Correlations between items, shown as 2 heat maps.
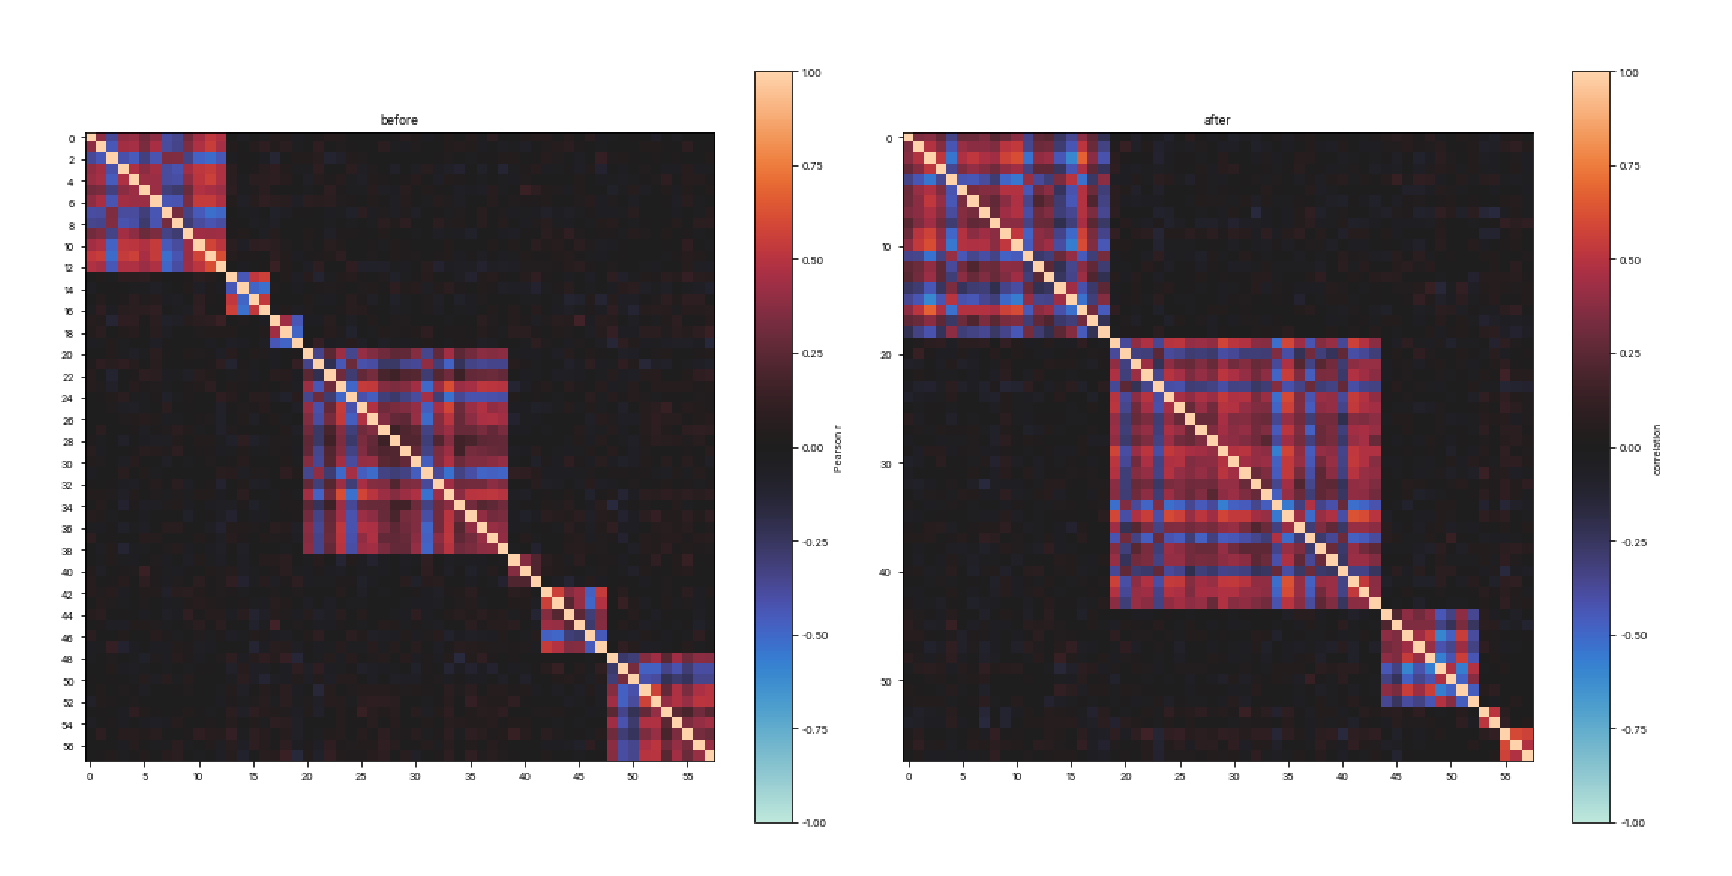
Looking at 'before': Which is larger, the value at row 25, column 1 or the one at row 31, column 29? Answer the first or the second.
the first
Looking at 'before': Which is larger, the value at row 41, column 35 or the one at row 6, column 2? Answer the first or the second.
the first
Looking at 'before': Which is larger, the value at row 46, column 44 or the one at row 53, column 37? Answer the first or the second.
the second
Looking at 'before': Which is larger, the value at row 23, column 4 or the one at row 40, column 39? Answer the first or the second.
the second
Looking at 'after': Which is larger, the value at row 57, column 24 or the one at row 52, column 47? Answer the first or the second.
the first
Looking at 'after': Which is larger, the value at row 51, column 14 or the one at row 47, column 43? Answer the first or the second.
the first
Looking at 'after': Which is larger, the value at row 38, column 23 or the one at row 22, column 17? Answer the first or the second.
the second
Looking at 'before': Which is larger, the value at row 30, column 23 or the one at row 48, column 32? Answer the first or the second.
the first
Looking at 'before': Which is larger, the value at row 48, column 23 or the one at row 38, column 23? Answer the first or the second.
the second
